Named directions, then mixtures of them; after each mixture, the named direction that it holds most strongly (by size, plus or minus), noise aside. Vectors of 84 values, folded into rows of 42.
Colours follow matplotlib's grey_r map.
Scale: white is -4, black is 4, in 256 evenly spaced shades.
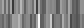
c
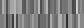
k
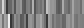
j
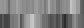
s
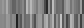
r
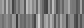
r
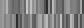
r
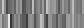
j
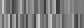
j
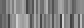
r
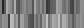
j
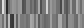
k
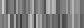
j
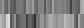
s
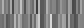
c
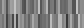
k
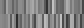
r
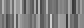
k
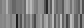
r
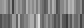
s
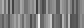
c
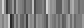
j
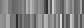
r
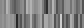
r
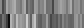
j
